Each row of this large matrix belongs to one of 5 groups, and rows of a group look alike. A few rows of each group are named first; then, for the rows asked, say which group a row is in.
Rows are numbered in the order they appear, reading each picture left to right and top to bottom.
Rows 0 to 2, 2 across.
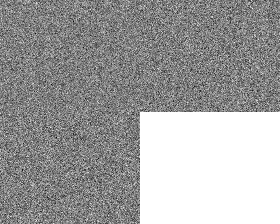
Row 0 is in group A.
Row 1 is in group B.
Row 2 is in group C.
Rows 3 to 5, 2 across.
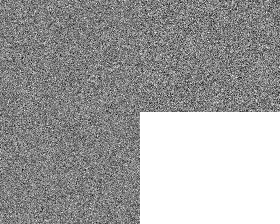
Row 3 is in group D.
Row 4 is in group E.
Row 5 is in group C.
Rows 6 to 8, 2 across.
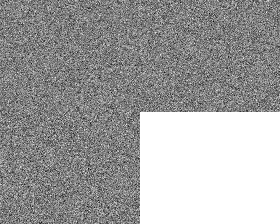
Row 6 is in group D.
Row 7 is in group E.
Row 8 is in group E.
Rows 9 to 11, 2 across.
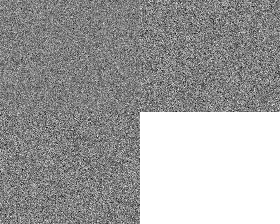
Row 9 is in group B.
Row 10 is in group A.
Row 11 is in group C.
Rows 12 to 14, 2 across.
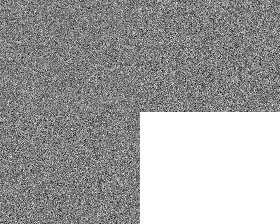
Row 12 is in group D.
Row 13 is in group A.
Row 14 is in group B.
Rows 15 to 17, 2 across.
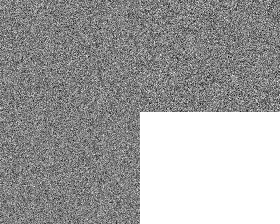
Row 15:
B
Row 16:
E
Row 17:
B
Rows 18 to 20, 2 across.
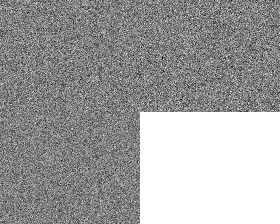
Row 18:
A
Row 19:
C
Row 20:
B
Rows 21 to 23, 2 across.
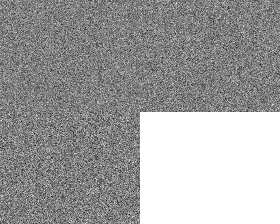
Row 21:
B
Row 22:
A
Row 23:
A
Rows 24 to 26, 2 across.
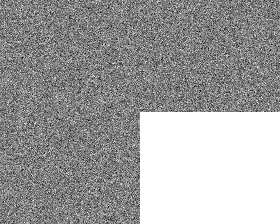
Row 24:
D
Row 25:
B
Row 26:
D
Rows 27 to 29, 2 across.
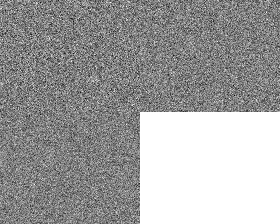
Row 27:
A
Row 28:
E
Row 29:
E
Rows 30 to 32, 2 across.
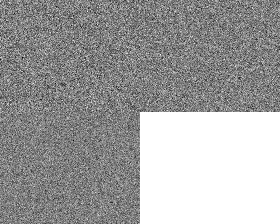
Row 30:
C
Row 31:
D
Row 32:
B
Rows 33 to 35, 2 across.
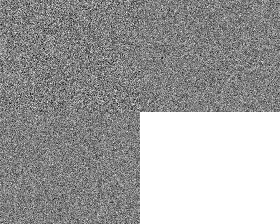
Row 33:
E
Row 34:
D
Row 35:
B
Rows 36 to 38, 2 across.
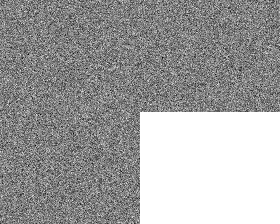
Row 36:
D
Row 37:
C
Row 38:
A
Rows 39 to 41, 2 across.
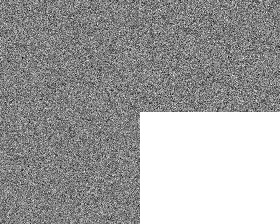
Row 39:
C
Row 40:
E
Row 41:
D
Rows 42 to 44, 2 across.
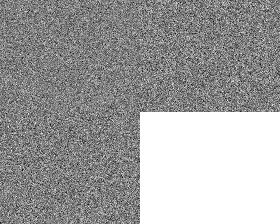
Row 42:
D
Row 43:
A
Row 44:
D
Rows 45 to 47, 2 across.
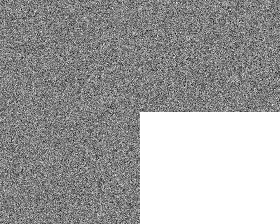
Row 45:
D
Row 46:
A
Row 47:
B
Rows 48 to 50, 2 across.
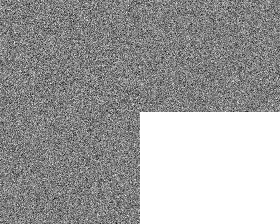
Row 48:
E
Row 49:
A
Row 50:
B
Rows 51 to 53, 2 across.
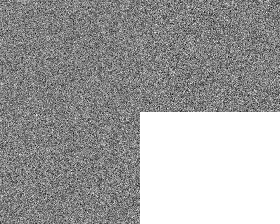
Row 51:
A
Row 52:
E
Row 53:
A
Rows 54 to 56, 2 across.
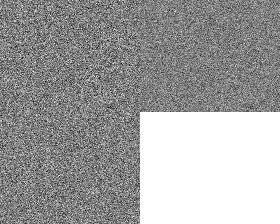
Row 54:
D
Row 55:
D
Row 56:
A
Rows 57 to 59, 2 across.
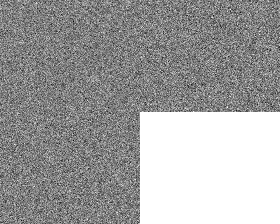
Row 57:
A
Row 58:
C
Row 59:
B
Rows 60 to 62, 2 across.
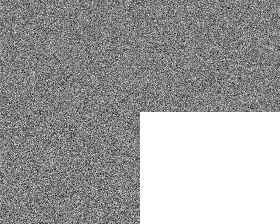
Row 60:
E
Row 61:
D
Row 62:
E
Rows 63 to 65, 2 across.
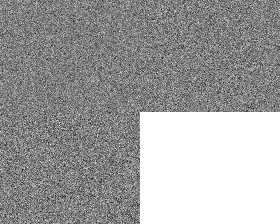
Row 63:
A
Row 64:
D
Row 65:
C
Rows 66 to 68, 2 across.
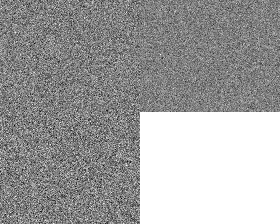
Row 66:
E
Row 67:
D
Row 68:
C
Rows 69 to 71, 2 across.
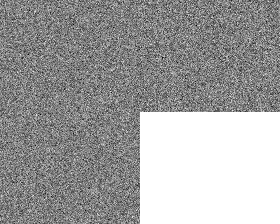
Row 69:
D
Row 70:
C
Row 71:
A
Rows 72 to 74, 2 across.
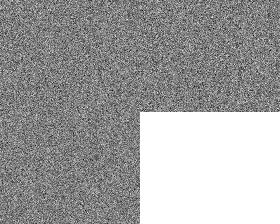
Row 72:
B
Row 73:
B
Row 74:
A
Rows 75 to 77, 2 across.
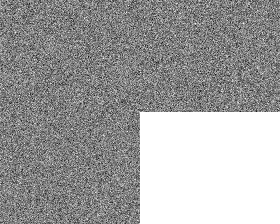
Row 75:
E
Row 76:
B
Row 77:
B
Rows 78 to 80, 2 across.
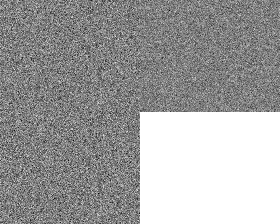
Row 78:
B
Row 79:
D
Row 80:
B
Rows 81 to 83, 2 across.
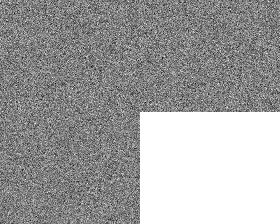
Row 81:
C
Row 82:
C
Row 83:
D
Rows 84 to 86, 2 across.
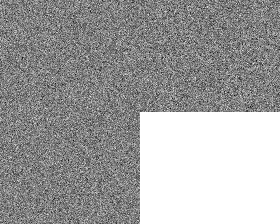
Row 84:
C
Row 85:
D
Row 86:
B
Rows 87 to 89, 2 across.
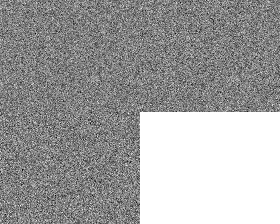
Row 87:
A
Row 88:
A
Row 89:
C
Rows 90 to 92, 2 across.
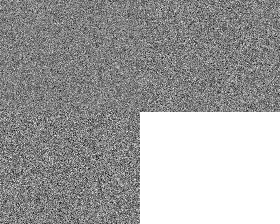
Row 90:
B
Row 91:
D
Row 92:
B
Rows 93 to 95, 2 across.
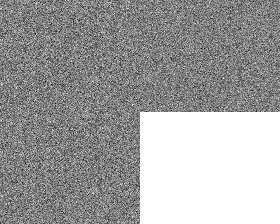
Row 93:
A
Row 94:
B
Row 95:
A
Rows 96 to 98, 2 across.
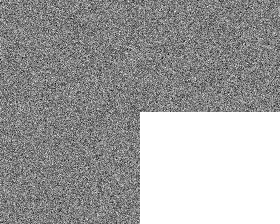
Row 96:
C
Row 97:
D
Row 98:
B
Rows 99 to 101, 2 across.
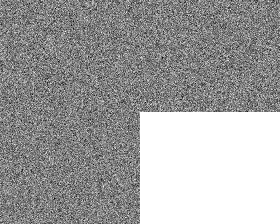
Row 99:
E
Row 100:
C
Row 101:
B
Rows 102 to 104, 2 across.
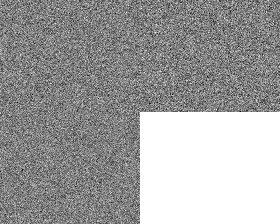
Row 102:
E
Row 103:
E
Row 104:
C
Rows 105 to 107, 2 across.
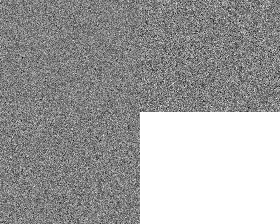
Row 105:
C
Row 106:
A
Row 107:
B
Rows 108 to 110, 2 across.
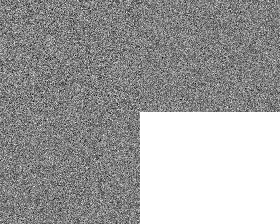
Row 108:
E
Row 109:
C
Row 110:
B
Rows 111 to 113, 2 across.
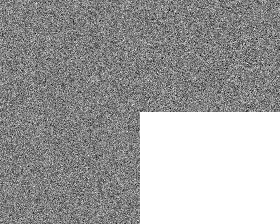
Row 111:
A
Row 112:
D
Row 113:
B
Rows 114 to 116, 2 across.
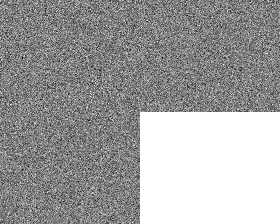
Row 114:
C
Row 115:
C
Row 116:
D
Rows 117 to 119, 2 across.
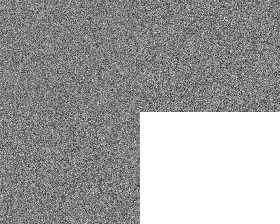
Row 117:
B
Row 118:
E
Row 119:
A
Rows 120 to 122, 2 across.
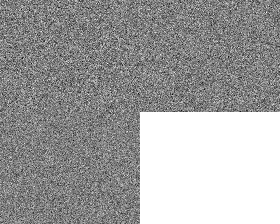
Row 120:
D
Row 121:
E
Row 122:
B
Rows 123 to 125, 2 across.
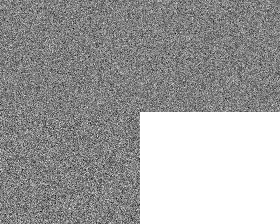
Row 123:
B
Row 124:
A
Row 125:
C
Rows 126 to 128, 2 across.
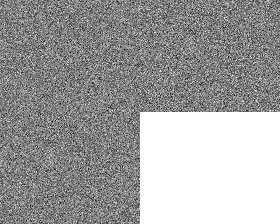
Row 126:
D
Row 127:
E
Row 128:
E
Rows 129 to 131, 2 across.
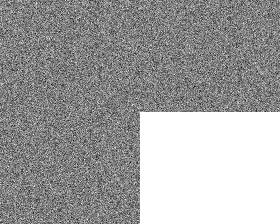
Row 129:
A
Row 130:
B
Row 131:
B
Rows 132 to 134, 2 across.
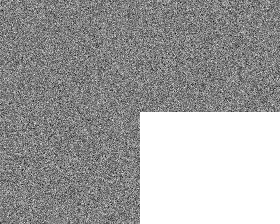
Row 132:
B
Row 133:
A
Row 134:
D
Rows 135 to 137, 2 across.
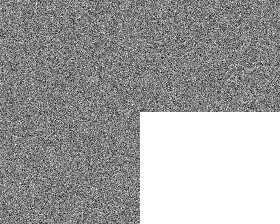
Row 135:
A
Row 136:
D
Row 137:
E
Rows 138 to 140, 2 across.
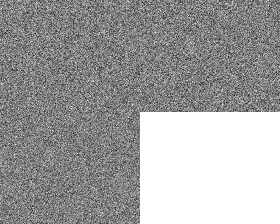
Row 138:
A
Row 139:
E
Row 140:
E
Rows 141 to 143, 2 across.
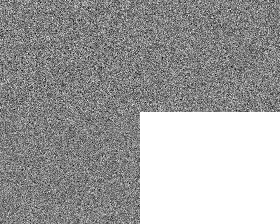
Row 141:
A
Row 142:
C
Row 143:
D
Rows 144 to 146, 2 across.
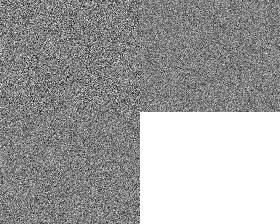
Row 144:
E
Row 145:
C
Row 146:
E
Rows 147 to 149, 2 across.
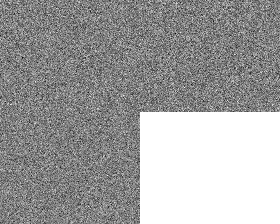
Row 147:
C
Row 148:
A
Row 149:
D
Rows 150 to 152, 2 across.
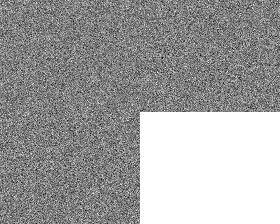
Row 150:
A
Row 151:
D
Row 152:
A
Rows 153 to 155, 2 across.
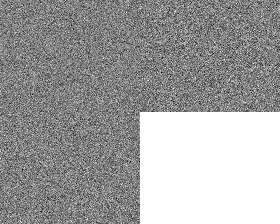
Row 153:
E
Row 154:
D
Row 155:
C
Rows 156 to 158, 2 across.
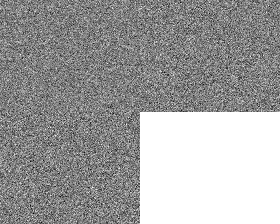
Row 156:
D
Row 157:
E
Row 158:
E
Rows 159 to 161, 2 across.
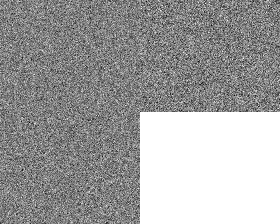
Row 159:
B
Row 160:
E
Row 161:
D
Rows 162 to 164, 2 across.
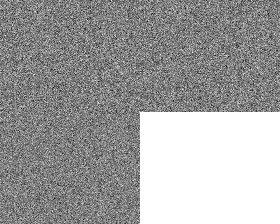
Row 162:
B
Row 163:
B
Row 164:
B
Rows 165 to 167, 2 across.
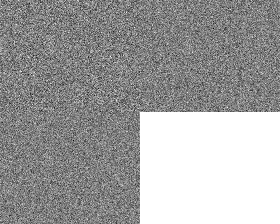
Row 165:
E
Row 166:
B
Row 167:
B
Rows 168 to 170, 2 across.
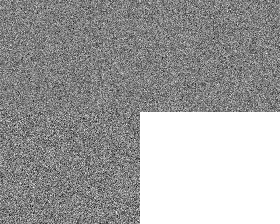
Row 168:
B
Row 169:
C
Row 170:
E
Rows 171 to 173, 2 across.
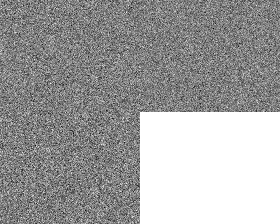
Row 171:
E
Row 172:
B
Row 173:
A
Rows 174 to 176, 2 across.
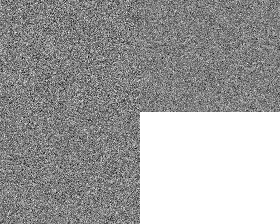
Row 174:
E
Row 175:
D
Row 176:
D
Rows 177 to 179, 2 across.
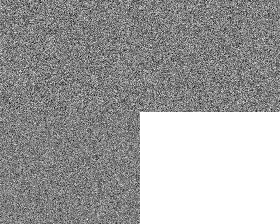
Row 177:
E
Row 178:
B
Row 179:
B
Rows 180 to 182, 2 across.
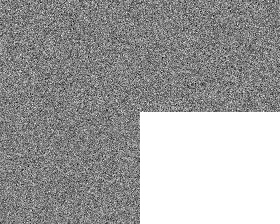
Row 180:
E
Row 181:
C
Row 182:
D
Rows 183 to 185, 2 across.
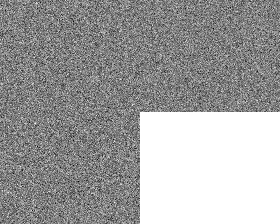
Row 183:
A
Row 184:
B
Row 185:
D
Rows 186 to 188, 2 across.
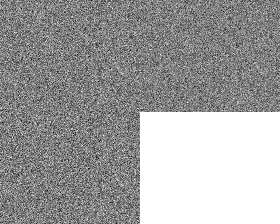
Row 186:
B
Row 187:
B
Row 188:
B
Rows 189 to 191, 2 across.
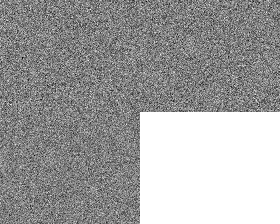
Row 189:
C
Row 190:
E
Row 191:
E
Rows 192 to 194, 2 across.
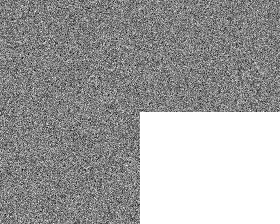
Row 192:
D
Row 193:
B
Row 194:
C
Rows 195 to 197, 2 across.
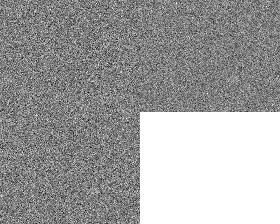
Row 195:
D
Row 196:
A
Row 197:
A
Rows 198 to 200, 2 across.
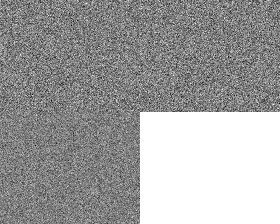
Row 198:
E
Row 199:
E
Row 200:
A
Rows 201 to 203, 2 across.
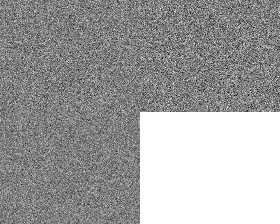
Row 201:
D
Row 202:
D
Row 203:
D
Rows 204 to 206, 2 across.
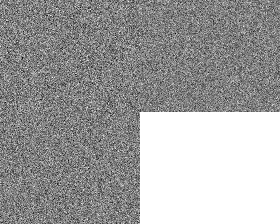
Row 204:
C
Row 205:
A
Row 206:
B
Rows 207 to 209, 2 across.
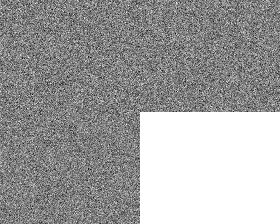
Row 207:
E
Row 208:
A
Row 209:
E
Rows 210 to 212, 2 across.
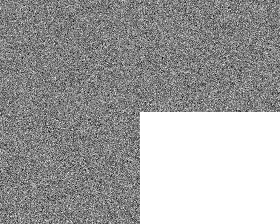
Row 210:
D
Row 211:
C
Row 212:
C
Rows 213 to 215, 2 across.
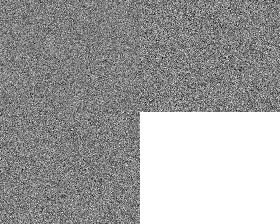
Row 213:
E
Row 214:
C
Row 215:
C
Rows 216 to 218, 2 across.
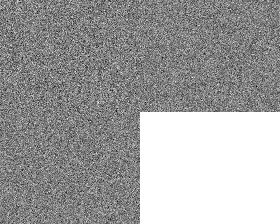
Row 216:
B
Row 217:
C
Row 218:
D
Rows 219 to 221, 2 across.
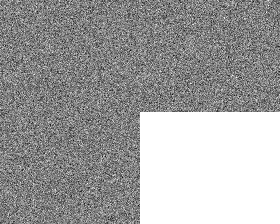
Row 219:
B
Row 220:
E
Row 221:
D
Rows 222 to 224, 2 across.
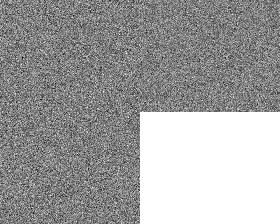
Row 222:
C
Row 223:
C
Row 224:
E
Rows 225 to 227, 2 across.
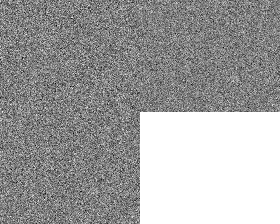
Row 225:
C
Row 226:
A
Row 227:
A
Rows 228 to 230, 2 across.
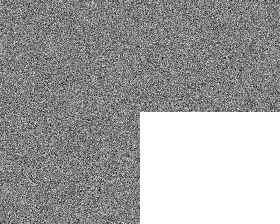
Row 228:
E
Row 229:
C
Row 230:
D
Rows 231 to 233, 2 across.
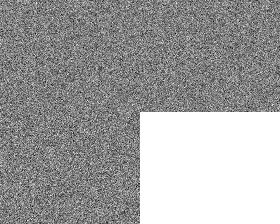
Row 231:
A
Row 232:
A
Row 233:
E
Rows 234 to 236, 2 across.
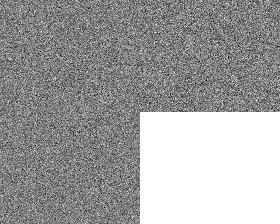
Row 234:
D
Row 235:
E
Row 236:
A
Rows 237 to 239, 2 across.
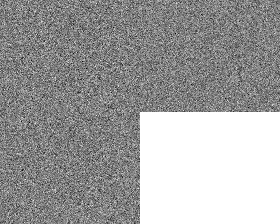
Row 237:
D
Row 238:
A
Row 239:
D
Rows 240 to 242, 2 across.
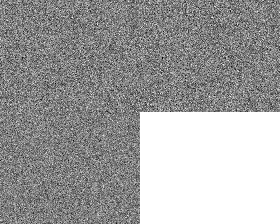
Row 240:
C
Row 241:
C
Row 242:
B
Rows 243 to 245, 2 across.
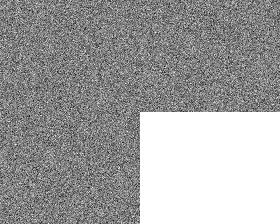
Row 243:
B
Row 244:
E
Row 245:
E
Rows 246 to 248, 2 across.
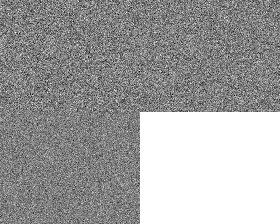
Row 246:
E
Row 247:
E
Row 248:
B
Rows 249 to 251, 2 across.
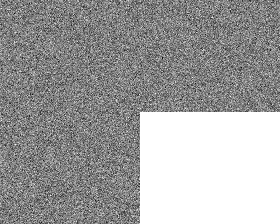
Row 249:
E
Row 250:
C
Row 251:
E
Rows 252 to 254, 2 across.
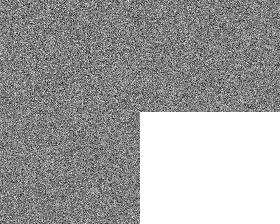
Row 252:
E
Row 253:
D
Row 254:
A
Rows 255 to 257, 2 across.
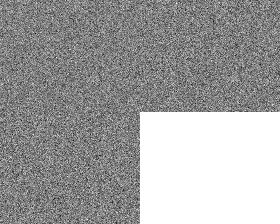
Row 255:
A
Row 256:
A
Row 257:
B
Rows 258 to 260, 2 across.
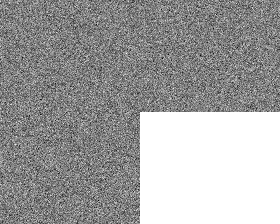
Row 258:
C
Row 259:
D
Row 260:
E
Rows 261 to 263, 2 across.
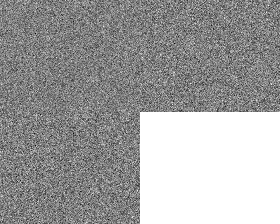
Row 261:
A
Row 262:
E
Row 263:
A
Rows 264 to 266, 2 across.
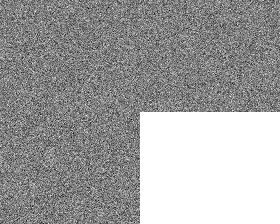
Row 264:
D
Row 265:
C
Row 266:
E
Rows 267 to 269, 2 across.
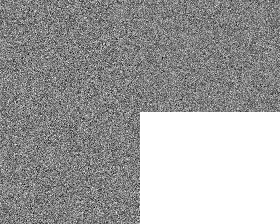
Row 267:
D
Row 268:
C
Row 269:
E
